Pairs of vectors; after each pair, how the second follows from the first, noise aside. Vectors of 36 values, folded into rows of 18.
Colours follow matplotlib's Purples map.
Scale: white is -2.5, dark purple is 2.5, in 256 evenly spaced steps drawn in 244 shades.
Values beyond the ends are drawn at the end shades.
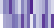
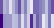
negated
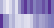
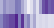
wrapped around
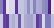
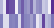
negated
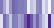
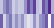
negated
